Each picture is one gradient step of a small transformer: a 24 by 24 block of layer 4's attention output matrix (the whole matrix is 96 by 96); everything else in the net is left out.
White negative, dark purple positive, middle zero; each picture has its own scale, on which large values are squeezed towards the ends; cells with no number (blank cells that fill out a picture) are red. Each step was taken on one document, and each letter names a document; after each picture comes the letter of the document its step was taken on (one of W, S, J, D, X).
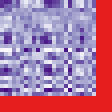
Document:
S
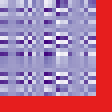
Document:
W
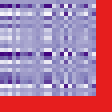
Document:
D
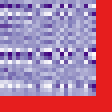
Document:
D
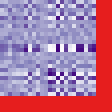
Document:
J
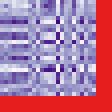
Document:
J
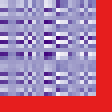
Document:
W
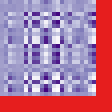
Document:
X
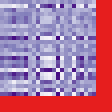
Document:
J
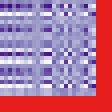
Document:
D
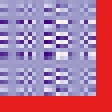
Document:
W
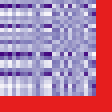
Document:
D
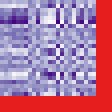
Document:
J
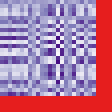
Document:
J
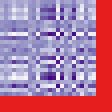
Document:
J
